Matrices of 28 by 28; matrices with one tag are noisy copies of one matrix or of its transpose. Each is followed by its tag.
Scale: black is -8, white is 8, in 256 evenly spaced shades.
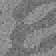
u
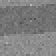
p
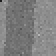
p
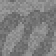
u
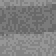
p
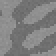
u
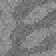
u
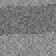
p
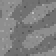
u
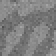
u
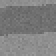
p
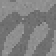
u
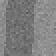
p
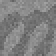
u
